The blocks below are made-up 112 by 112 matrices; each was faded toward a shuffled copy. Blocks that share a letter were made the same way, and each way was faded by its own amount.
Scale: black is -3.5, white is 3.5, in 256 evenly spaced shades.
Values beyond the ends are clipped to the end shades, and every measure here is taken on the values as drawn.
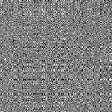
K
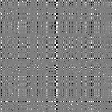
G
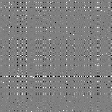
G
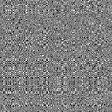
K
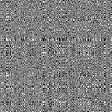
K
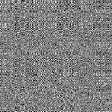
K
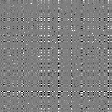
G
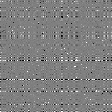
G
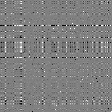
G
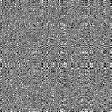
K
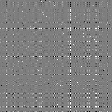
G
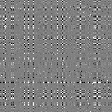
G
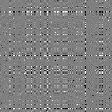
G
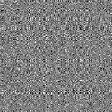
K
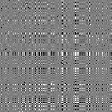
G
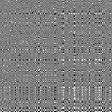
G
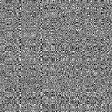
K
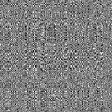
K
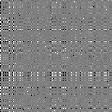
G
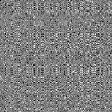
K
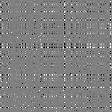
G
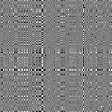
G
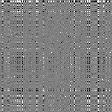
G
